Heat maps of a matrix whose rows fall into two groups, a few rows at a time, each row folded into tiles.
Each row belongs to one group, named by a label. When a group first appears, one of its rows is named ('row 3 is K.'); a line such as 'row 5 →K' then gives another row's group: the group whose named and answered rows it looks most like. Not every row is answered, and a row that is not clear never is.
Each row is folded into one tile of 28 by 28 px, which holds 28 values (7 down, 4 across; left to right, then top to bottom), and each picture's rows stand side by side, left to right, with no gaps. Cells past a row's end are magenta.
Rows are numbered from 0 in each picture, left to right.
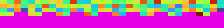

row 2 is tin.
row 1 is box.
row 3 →box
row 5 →tin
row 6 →box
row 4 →box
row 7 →tin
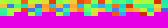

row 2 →box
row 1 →box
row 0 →box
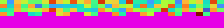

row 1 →box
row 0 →box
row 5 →box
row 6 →box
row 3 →tin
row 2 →tin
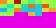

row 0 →tin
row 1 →box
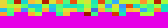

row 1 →tin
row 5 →tin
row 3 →tin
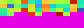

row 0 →box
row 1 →box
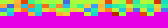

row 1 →box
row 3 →box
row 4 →tin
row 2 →box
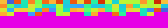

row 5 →tin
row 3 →tin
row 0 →tin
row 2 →tin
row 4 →box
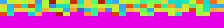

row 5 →box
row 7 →tin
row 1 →box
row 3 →tin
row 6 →box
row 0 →box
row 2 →tin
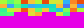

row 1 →tin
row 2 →box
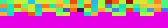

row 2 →tin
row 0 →box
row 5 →tin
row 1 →box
